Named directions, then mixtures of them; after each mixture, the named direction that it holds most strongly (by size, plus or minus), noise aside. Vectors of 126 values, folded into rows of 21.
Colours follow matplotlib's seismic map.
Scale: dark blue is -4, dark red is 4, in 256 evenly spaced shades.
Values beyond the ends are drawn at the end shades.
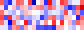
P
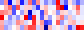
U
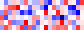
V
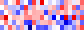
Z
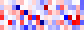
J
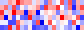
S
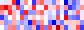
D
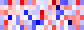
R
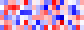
V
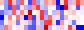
U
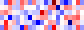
R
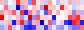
J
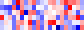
D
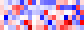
Z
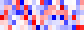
Z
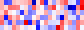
P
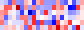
V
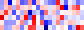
U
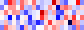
R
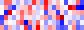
V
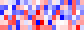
S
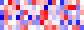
J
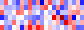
Z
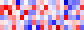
D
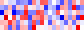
S
